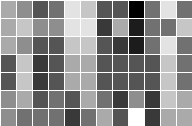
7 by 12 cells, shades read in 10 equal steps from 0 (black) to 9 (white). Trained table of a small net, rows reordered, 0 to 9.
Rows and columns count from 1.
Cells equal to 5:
7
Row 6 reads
5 6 3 4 3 6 4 2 5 2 7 6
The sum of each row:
55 63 53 50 50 53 55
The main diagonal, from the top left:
6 7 3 3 6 6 6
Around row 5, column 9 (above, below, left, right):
3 5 3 3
